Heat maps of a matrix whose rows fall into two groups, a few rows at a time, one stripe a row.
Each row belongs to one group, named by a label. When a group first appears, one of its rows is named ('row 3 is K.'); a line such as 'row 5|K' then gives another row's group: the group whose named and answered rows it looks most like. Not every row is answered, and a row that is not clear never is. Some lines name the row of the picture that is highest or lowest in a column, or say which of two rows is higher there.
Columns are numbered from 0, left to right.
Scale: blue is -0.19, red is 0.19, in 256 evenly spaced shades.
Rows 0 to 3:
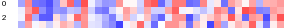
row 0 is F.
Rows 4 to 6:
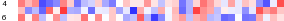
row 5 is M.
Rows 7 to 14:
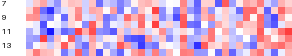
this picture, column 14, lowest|12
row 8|F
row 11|F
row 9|F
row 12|M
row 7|F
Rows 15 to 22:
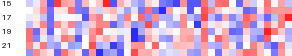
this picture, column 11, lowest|22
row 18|M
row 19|M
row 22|F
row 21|F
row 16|M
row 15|M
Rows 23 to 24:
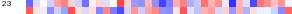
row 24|F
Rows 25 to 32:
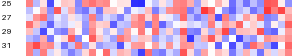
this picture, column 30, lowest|30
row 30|M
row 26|M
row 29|F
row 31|F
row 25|M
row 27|F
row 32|M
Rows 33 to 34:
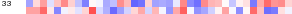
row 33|M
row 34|F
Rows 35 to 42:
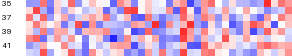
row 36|F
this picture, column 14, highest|36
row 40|F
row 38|F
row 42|M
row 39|M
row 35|M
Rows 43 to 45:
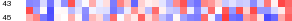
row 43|M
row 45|F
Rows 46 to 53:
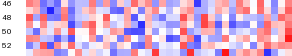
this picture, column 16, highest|46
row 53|F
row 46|F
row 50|M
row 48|M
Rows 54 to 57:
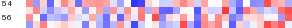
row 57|M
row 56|F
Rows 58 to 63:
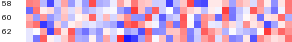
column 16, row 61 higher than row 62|Yes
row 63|M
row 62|M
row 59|F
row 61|F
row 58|F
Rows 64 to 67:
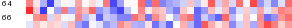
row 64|F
